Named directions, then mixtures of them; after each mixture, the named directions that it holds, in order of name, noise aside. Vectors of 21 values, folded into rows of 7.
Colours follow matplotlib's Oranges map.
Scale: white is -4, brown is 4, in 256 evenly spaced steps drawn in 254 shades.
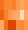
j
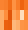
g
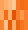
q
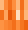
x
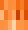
g, j, x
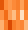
g, j, x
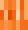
x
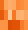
g, j, q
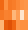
g, j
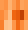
g, j, x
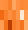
g, j, q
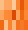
j, q, x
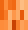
g, j, q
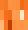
g, j, q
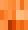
j, q, x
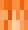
g, j, q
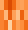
j, q, x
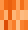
g, q, x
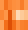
g, j, x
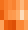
j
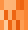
q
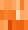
j, q, x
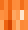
g, j
